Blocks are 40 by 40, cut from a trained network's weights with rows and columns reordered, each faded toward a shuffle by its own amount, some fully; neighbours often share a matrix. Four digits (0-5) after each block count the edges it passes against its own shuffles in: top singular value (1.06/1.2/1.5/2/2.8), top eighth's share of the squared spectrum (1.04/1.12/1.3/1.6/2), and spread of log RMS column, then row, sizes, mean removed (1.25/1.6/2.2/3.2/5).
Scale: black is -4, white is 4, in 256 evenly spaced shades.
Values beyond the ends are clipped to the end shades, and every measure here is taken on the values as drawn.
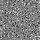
1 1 0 0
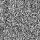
2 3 0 0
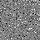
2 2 0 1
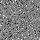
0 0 0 0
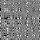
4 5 3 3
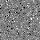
1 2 0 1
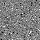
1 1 0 0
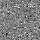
2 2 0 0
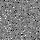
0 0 0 0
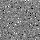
0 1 0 0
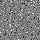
1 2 1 0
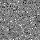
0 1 0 0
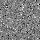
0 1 0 0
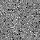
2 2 0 0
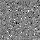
2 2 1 0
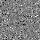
0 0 0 0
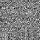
3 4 1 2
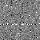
2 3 1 1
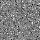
1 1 0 0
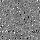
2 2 0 0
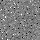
0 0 0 0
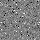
0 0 0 0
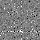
2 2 1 1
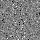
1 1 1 0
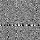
3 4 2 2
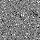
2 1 0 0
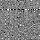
3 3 1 1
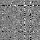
3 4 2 1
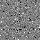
2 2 0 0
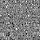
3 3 1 1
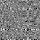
3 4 1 2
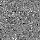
2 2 0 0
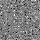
2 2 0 0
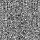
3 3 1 1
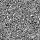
0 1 0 0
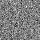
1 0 0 0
